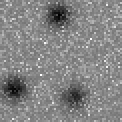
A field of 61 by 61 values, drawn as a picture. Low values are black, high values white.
Odd rows or columns: none. Dips: three. Mirror symmetry: none.
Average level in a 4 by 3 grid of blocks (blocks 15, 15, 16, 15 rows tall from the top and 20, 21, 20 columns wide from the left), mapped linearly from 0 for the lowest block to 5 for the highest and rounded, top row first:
5 0 5 / 5 5 5 / 2 4 5 / 3 2 4
